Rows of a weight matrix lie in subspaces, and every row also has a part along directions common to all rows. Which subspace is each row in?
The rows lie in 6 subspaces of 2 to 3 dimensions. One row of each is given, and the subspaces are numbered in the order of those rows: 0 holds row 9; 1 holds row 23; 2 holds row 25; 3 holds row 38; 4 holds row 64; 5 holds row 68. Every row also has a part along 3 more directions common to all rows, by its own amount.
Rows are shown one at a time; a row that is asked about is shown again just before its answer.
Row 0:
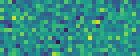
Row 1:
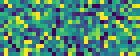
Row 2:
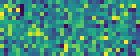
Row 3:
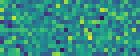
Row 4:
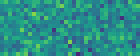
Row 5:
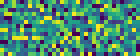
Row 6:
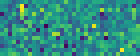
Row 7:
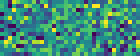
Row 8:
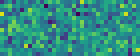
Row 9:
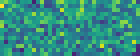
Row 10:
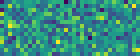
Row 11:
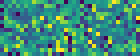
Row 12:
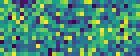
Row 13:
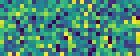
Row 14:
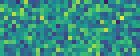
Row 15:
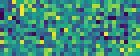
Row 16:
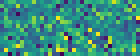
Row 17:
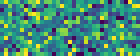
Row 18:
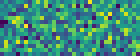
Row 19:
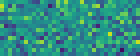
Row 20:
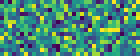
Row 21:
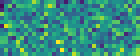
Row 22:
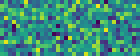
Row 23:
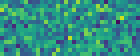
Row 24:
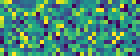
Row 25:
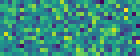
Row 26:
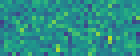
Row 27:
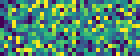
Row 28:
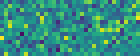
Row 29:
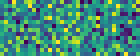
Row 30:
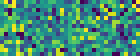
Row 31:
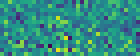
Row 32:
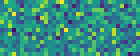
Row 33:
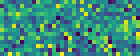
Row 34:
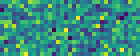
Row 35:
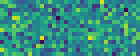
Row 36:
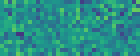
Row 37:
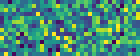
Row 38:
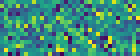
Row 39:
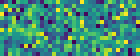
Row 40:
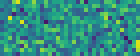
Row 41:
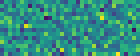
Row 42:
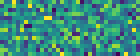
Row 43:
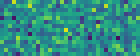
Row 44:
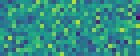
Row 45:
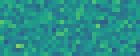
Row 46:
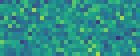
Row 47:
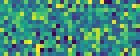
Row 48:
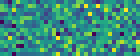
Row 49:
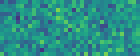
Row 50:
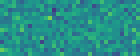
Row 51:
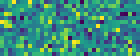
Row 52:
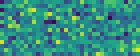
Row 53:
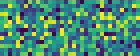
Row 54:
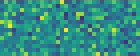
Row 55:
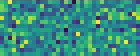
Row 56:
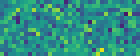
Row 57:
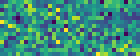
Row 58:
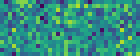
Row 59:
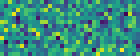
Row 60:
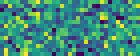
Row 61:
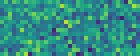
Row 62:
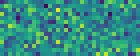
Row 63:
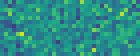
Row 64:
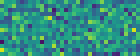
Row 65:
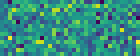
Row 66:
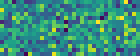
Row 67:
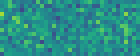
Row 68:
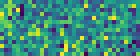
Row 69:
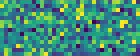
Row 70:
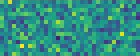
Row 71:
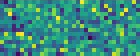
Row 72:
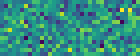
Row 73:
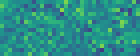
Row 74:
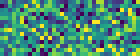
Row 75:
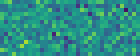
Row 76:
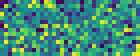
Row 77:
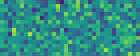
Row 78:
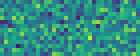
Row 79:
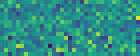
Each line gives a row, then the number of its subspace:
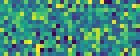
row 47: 1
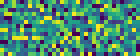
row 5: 4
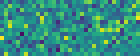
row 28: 2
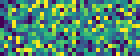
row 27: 3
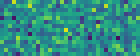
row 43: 4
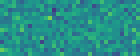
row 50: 4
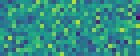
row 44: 3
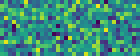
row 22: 1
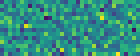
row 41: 4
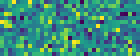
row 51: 5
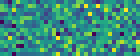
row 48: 2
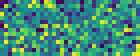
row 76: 0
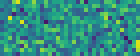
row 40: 1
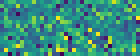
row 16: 3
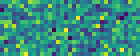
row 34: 1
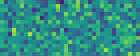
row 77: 2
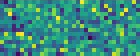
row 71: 4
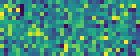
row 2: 5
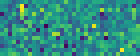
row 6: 5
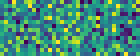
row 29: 4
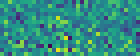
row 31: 3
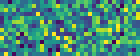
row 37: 2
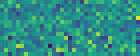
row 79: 3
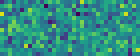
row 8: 5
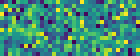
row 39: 5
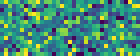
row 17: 1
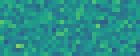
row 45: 0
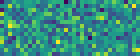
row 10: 5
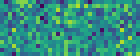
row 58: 2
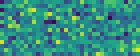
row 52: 5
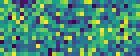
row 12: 2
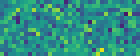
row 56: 0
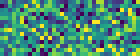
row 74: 0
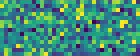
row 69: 0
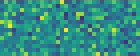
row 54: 2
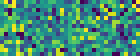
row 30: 4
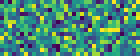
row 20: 2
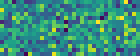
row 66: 1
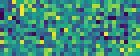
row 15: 5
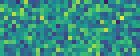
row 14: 1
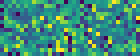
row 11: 3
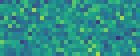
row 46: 1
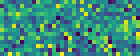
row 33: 3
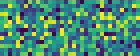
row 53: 5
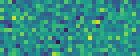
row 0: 0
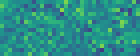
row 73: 0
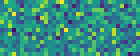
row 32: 2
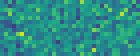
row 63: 4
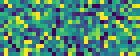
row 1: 1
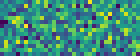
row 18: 3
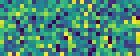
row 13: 3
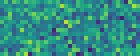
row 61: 1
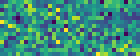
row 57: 5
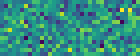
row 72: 0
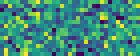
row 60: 1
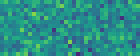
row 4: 1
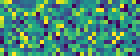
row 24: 2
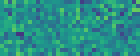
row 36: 4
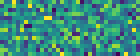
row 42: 4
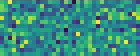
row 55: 3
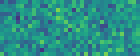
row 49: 5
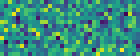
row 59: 0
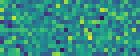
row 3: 4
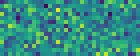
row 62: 5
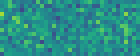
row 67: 5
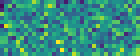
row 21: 0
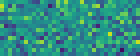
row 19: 0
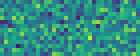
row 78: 0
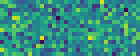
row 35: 4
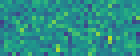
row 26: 3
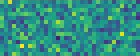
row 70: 2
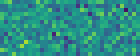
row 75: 2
